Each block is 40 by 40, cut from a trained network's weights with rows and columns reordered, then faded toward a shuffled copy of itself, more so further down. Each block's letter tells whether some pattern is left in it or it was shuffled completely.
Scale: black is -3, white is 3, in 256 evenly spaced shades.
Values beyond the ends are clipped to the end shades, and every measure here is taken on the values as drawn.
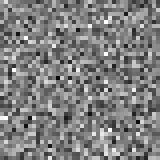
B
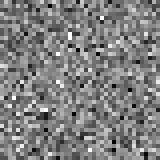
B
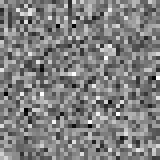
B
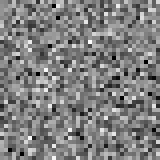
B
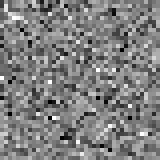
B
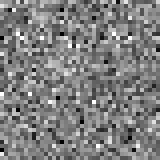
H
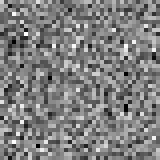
H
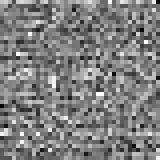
H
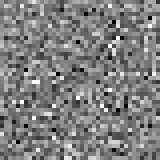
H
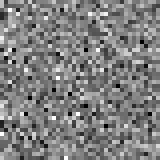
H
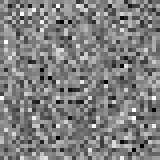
H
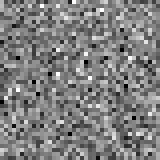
B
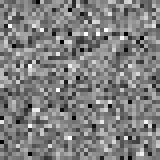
B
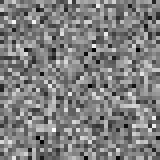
B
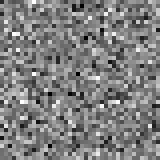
B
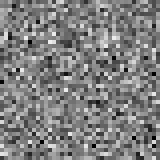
H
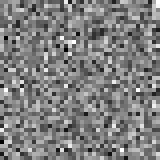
H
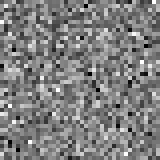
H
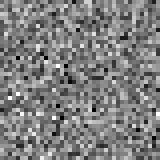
B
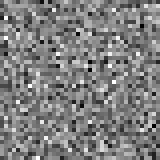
B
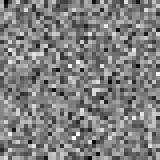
B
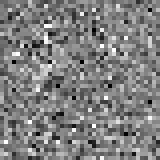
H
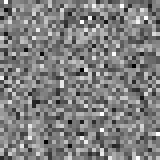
H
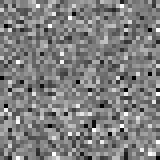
H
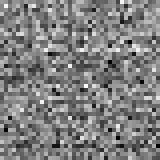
H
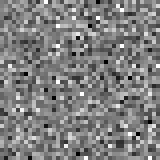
B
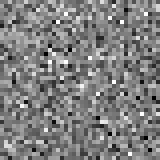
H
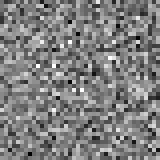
H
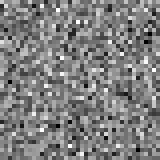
B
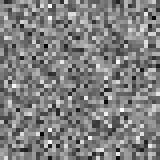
H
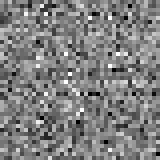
H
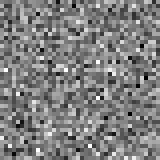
B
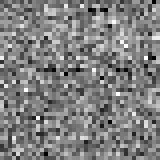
H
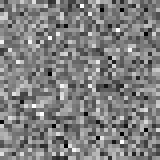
H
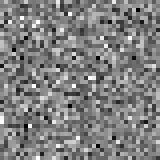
B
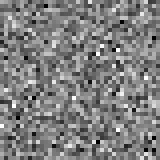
B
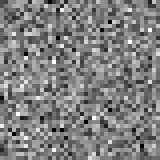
B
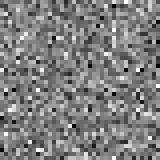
H
